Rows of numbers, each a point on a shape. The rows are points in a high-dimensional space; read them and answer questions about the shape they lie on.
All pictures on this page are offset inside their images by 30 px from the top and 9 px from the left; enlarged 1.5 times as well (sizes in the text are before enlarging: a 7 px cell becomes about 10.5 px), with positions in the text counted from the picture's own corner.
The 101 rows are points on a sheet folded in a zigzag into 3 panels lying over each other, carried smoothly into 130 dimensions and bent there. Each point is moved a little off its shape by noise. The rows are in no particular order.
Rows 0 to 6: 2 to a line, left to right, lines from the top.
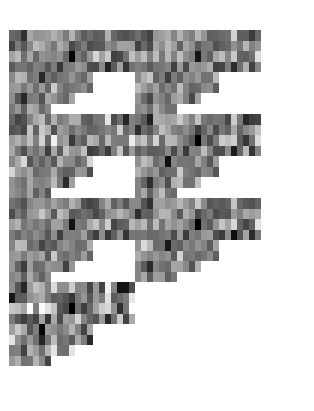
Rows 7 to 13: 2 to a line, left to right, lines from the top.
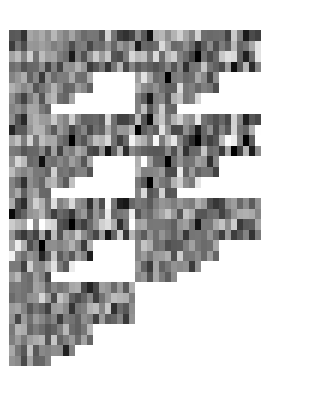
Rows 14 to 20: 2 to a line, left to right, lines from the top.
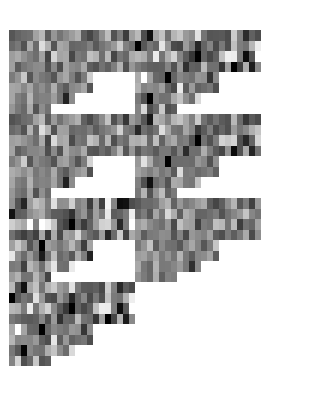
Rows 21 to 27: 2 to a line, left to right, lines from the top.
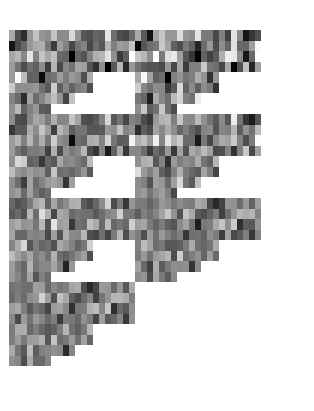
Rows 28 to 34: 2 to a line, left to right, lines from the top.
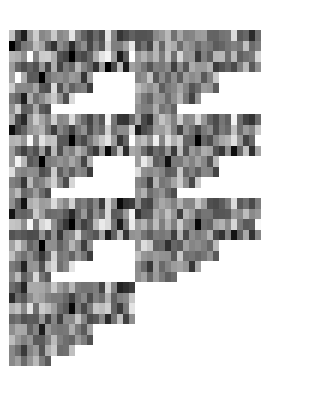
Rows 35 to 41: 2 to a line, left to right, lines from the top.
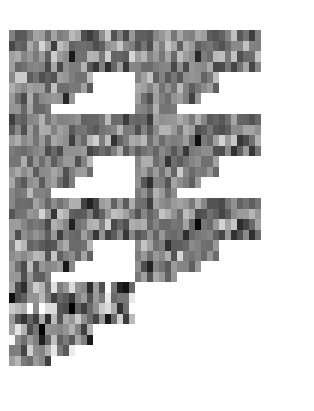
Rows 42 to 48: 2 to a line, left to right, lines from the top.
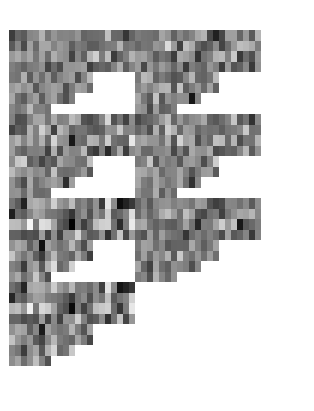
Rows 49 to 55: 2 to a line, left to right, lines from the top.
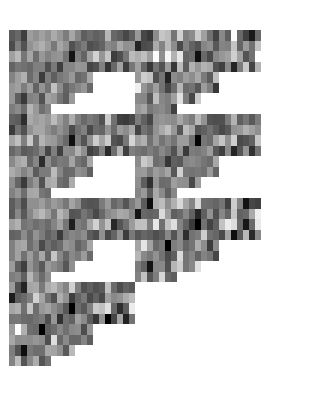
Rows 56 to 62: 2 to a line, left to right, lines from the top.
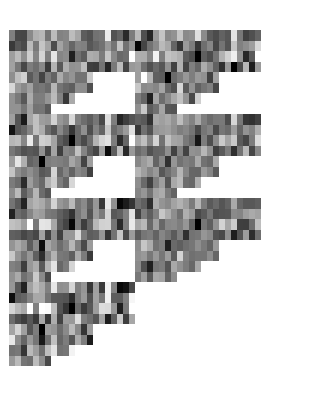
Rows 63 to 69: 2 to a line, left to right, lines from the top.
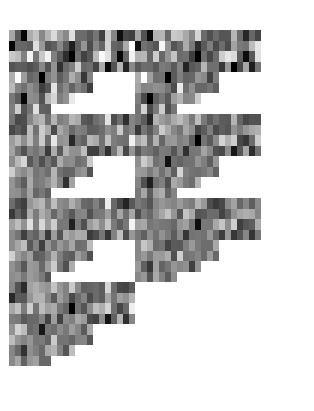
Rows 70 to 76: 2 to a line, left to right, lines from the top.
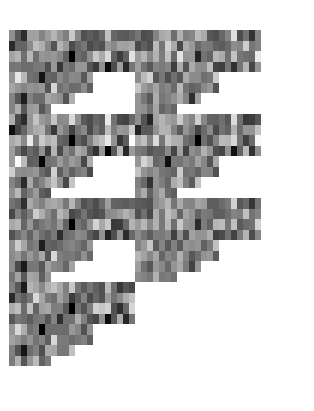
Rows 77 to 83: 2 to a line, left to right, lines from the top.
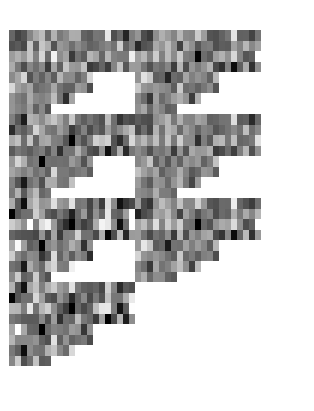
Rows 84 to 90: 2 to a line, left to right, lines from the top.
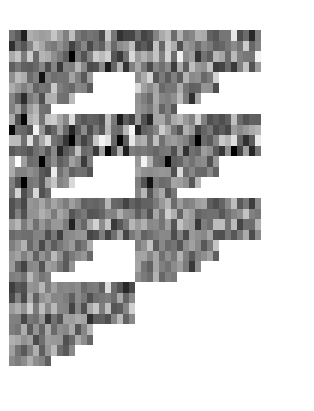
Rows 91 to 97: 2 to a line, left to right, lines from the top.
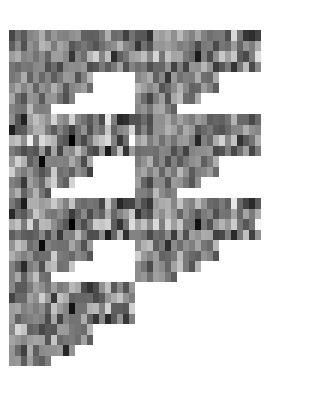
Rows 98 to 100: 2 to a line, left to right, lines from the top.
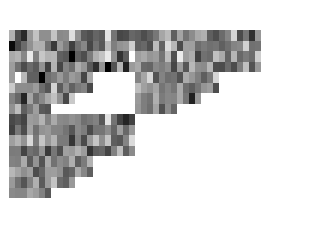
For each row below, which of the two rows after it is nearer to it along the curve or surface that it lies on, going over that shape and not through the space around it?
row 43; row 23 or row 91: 23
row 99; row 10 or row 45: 45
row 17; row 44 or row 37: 37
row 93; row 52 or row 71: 52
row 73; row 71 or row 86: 86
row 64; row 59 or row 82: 59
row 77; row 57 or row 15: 57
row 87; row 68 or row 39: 68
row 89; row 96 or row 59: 96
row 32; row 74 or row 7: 7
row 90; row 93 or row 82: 93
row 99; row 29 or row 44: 44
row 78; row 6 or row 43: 43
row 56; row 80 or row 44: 44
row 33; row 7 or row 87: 87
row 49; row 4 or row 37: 37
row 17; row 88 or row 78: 88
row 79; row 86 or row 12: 86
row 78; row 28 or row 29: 28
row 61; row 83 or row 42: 42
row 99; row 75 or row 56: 56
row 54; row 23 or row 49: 49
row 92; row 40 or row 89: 40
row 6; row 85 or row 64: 64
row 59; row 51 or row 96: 51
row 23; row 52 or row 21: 21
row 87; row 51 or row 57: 51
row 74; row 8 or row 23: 8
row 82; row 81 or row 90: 81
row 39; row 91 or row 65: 65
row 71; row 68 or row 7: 68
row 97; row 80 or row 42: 80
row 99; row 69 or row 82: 82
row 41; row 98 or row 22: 98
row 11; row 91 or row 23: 23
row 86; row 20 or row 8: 8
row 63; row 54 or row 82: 54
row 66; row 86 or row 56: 86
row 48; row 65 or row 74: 74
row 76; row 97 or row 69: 69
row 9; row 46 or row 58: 58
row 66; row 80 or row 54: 54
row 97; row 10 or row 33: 33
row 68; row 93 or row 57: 93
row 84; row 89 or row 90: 90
